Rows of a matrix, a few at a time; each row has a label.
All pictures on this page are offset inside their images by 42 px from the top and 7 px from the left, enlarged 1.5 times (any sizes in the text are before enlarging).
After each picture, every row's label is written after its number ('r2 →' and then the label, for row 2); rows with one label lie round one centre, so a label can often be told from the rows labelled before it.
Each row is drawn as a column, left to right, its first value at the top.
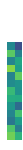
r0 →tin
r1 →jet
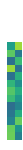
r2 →tin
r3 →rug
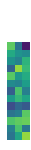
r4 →rug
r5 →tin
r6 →jet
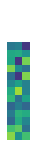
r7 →tin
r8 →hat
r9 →jet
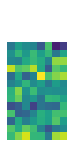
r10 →tin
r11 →tin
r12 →tin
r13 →tin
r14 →jet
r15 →rug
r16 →jet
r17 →jet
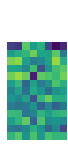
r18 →jet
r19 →jet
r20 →rug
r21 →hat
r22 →rug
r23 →jet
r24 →jet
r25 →jet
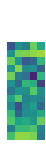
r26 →jet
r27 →tin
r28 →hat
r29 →hat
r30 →rug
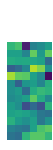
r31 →rug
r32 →rug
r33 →jet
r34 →tin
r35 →tin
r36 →hat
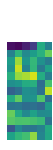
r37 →jet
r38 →jet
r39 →jet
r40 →jet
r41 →rug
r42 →hat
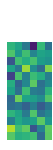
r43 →hat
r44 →rug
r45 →tin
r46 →jet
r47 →rug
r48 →tin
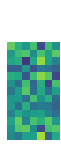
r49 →rug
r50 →rug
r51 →hat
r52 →rug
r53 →jet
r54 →rug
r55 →hat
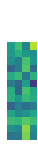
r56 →rug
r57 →rug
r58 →tin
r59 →rug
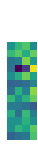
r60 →rug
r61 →rug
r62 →rug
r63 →tin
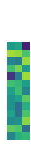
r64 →hat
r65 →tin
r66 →jet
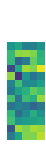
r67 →rug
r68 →hat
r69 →tin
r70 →tin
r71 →tin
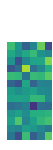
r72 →rug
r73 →rug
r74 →tin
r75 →rug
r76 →rug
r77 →jet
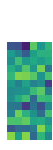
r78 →jet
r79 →jet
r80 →jet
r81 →rug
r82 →tin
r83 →rug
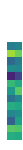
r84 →hat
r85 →hat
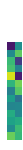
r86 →jet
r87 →hat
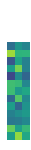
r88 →hat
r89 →tin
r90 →hat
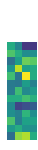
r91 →rug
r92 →tin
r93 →jet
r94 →jet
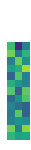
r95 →hat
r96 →jet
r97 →tin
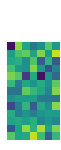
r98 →jet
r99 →rug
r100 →hat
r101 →tin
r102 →hat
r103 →rug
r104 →hat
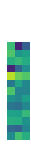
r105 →rug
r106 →jet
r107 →jet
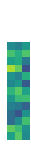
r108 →tin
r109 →tin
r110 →rug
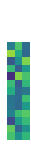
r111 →hat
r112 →rug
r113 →jet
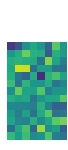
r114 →jet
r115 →tin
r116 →tin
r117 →rug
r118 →hat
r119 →jet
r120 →rug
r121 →rug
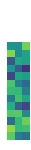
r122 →hat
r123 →rug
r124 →rug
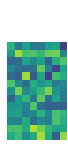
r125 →hat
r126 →hat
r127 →rug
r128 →hat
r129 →tin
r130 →hat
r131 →rug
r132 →jet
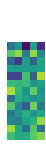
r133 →hat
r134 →hat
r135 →jet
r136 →hat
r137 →jet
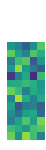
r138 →hat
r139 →tin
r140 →jet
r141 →hat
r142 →rug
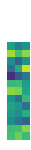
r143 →hat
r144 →hat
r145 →tin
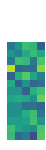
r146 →tin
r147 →rug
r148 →rug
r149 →rug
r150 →tin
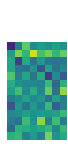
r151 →jet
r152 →hat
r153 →rug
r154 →hat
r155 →rug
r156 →hat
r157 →rug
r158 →hat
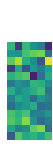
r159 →rug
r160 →jet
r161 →rug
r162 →hat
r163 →hat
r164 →jet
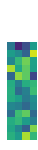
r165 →tin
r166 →jet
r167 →jet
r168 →hat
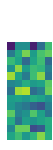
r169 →jet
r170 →tin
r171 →hat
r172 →jet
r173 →jet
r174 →hat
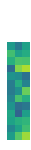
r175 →rug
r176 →tin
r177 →tin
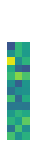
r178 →jet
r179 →rug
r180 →rug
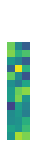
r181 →rug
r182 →tin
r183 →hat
